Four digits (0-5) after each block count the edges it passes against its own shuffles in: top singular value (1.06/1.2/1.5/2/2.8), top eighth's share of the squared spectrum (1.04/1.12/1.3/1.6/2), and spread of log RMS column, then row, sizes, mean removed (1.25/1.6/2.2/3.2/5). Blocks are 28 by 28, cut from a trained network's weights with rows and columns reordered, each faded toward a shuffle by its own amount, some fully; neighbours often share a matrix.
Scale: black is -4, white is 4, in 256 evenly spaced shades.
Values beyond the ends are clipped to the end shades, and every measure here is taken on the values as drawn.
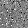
1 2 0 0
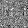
2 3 0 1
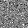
0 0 0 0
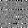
3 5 1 2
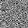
2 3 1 1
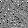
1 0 0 0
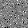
2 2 0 1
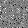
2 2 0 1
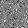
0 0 0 0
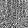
3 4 0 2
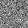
0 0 0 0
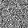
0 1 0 0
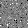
0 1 0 0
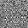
3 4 1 2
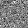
2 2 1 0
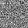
2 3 0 1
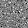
0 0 0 0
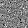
0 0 0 0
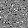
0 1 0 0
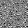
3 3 0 1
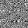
3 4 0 2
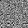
3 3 1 1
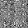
3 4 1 2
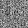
2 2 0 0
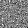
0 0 0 0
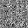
2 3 0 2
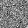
0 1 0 0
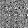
2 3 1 2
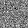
1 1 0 0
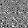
3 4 1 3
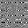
3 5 0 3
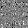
3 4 1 2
